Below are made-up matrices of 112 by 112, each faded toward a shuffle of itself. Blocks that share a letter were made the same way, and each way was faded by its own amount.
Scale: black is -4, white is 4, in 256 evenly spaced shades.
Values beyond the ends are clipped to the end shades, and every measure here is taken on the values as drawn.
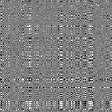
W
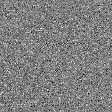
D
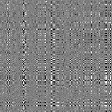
W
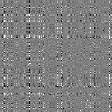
W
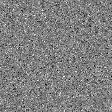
D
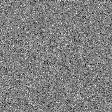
D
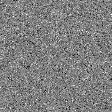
D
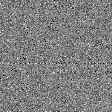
D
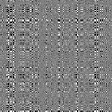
W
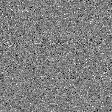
D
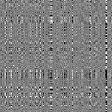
W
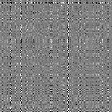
W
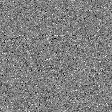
D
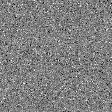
D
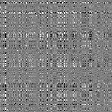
W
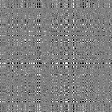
W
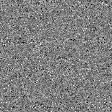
D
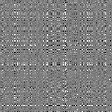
W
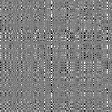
W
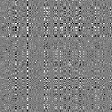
W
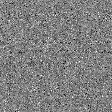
D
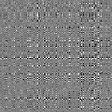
W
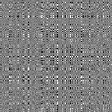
W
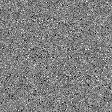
D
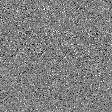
D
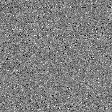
D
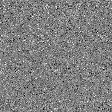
D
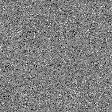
D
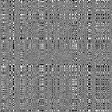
W
